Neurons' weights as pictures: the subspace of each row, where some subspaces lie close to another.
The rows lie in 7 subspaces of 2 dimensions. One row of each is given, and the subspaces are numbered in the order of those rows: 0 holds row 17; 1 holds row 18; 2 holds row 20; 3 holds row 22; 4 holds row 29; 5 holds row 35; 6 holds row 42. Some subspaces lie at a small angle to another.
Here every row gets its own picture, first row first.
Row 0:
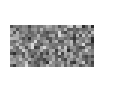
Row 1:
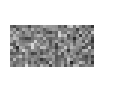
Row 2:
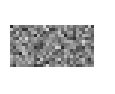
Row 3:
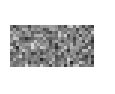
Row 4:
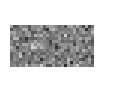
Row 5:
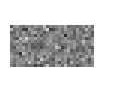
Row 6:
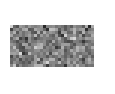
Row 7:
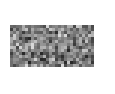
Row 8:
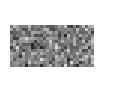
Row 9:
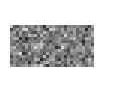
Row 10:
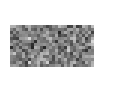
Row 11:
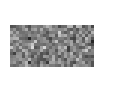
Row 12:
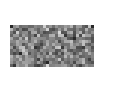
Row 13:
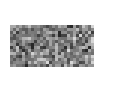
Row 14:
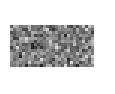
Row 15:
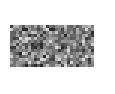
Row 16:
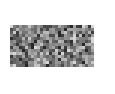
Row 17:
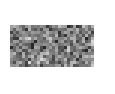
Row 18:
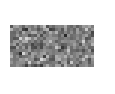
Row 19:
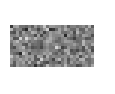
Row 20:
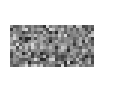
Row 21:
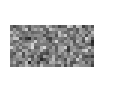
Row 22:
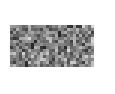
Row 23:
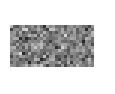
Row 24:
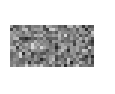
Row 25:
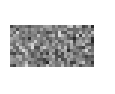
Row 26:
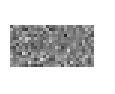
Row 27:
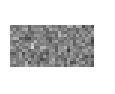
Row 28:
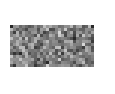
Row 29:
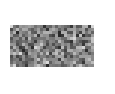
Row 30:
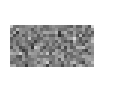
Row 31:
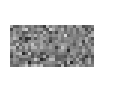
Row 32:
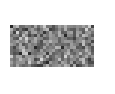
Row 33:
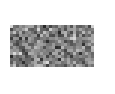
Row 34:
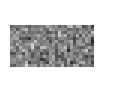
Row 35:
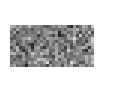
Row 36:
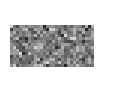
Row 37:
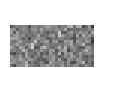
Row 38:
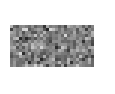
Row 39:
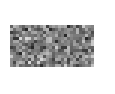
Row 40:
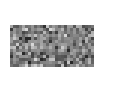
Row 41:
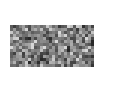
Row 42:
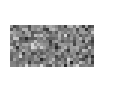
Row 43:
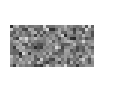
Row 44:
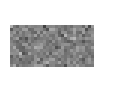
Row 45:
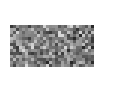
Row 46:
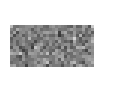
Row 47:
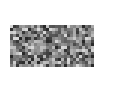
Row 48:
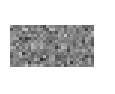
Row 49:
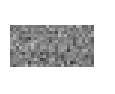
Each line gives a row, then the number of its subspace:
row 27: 3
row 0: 3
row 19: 3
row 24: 5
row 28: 3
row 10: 0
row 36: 5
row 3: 6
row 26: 2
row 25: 4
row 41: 0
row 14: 6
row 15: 1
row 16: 3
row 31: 2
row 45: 6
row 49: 2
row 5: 4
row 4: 6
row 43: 5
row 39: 0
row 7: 2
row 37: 3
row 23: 1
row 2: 4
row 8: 6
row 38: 4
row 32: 2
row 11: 0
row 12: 4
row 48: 1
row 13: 5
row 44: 5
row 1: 6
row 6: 5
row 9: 1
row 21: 0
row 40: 2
